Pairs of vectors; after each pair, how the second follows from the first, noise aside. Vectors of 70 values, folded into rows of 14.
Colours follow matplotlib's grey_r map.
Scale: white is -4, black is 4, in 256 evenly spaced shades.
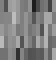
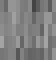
shrunk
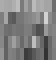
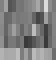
wrapped around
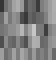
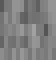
shrunk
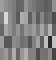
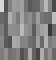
shuffled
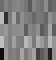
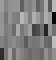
wrapped around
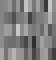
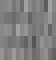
shrunk
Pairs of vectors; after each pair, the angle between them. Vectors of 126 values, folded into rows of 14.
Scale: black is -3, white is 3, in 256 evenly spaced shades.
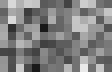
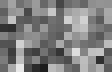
partly aligned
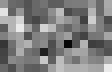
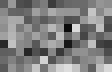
partly aligned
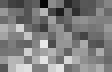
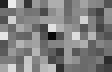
orthogonal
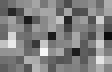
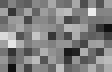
partly aligned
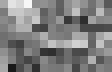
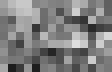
nearly parallel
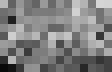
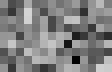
orthogonal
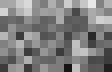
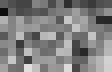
nearly opposite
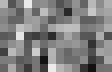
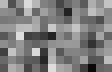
nearly parallel
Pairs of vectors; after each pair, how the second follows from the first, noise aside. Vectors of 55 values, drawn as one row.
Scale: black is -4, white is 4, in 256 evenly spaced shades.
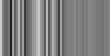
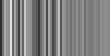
negated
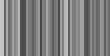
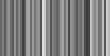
reversed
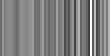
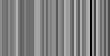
negated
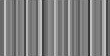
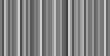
reversed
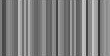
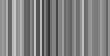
shuffled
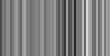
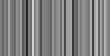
shuffled
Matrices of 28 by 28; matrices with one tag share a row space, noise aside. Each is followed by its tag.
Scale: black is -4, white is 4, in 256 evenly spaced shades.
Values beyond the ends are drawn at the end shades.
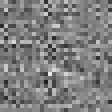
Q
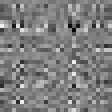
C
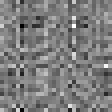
C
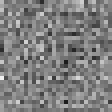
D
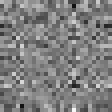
C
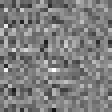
Q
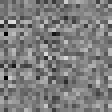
Q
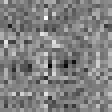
Q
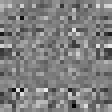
C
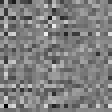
Q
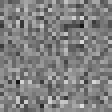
D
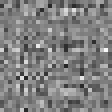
D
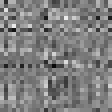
Q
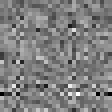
C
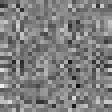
C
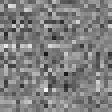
Q
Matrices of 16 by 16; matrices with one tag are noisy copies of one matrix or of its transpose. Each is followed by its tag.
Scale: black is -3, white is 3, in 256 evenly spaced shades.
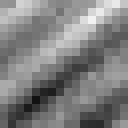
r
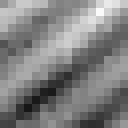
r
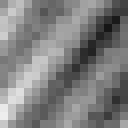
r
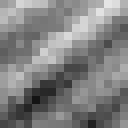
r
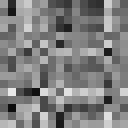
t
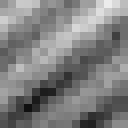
r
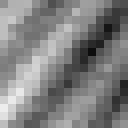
r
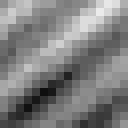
r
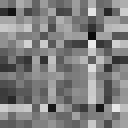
t
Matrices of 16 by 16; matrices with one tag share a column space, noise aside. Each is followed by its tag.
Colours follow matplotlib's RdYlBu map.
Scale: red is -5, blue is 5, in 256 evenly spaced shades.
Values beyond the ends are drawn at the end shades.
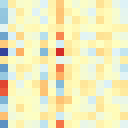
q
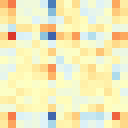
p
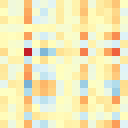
q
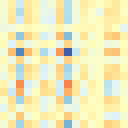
q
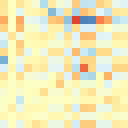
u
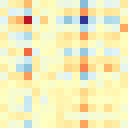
u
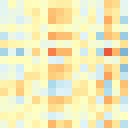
q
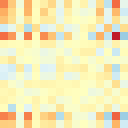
p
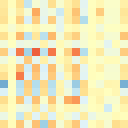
q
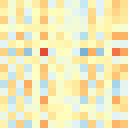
q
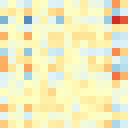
u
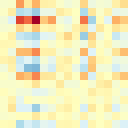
u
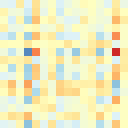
q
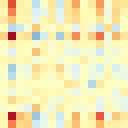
p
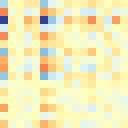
u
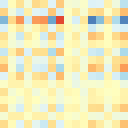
u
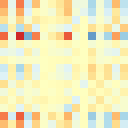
p
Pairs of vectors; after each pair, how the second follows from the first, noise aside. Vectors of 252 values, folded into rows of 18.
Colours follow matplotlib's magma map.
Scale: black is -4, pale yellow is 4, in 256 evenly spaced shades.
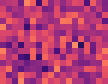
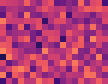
shuffled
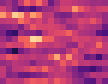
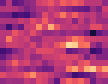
reversed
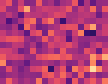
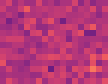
shrunk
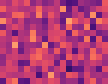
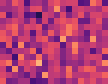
reversed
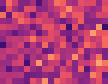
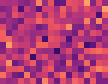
shuffled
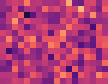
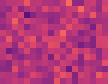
shrunk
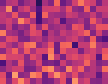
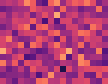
shuffled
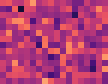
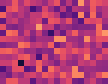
shuffled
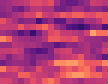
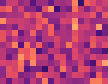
shuffled
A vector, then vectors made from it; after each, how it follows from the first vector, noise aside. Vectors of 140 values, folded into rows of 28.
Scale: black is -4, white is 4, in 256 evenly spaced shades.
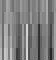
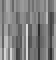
copied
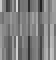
wrapped around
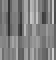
wrapped around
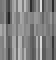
wrapped around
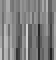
copied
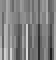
copied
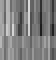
wrapped around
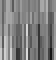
copied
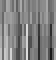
copied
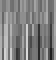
copied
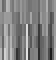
copied
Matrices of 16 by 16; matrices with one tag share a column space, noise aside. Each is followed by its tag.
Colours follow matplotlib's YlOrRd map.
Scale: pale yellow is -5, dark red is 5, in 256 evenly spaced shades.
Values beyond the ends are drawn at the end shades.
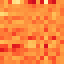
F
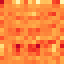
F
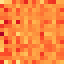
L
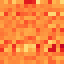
F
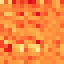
F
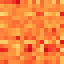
F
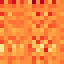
F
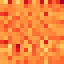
F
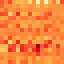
F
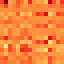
F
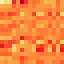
F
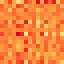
L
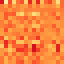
F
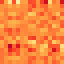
F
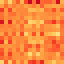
L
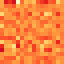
F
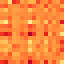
L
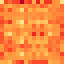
L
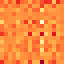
L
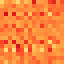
F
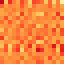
F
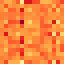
L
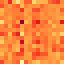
L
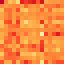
L
